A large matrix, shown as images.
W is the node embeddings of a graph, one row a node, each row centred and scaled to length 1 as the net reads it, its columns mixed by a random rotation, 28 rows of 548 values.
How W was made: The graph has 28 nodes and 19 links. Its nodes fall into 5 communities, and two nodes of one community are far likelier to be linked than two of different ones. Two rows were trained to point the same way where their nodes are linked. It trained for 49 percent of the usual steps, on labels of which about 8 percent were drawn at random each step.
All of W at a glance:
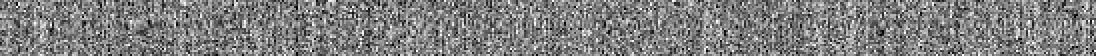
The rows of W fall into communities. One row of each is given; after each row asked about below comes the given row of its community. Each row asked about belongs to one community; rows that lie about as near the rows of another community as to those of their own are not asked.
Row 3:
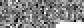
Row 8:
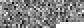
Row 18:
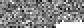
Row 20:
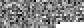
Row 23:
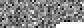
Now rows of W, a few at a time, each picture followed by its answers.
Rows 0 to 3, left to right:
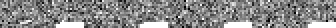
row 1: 3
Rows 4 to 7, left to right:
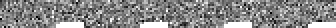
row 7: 8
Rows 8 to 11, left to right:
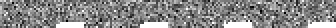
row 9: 23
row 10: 18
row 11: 18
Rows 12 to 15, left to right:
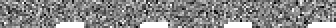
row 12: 18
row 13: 18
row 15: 3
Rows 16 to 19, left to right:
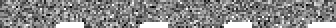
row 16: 3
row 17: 3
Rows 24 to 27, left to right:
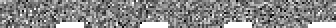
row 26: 20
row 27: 20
